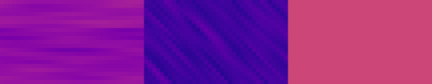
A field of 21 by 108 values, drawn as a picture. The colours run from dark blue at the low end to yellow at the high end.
It is made of 1 by 3 panels. Panel 1,1: low, streaked across, faint in contrast. Panel 1,2: very low, slanting down to the right, faint in contrast. Panel 1,3: middling, flat.
